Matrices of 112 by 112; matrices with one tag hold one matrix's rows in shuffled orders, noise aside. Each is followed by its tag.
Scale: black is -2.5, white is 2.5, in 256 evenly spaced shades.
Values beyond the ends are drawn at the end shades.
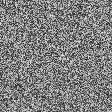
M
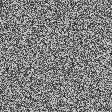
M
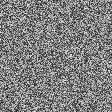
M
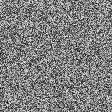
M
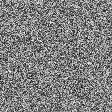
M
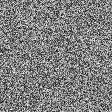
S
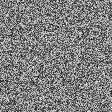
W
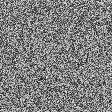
M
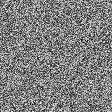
S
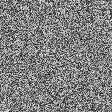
W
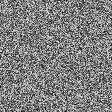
W
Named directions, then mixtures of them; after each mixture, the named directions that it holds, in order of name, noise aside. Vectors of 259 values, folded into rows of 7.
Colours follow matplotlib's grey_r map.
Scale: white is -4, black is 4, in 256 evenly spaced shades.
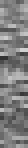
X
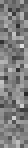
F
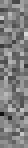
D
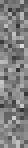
F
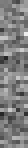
D, X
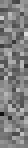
D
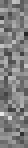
D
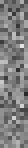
F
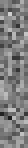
D, F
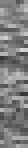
X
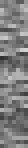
X
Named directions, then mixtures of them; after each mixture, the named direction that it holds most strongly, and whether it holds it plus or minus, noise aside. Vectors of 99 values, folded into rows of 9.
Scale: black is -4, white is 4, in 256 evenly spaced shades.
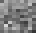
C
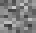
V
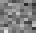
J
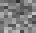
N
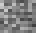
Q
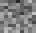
N, plus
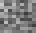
Q, plus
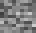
Q, minus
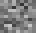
V, minus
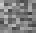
Q, plus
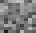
N, minus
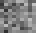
Q, minus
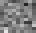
J, plus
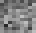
C, minus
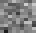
J, minus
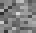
Q, minus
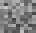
N, minus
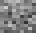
N, minus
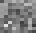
C, plus
